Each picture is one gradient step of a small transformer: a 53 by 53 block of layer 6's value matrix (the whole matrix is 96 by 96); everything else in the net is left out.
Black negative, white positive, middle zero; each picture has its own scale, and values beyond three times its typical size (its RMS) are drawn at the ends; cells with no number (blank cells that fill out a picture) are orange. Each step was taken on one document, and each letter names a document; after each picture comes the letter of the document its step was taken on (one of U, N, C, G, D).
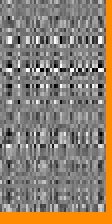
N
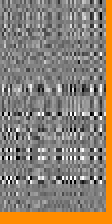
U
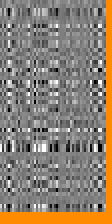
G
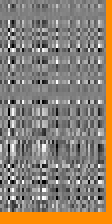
G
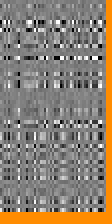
N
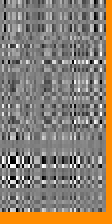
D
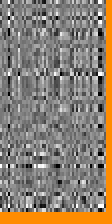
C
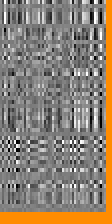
U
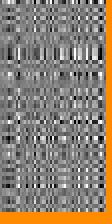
N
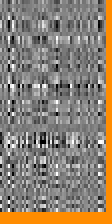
G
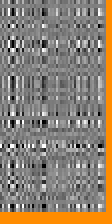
G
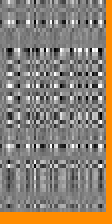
N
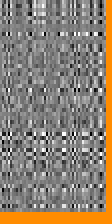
D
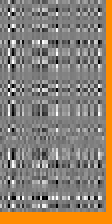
G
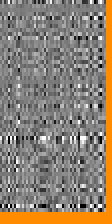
C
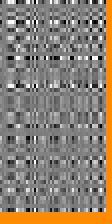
N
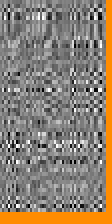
U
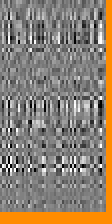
D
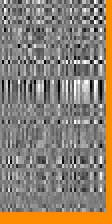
D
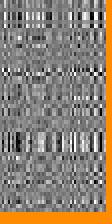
U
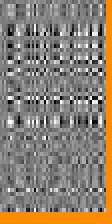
N
